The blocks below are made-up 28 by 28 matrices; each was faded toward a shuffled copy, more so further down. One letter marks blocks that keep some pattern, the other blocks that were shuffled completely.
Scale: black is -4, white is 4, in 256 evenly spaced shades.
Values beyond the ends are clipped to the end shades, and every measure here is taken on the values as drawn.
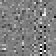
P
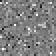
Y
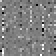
P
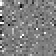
P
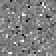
Y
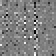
P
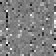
P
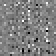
P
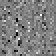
P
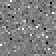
Y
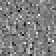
Y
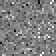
Y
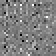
P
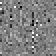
P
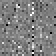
P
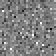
Y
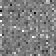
P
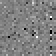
P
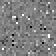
Y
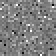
Y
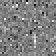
P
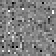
P
